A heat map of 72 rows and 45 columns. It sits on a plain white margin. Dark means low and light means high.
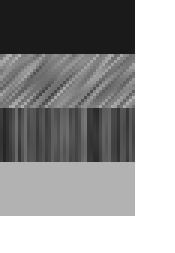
The table splits into 4 rows of 1 panel. Panel 1,1: very low, flat. Panel 2,1: middling, slanting up to the right. Panel 3,1: low, streaked downward. Panel 4,1: high, flat.
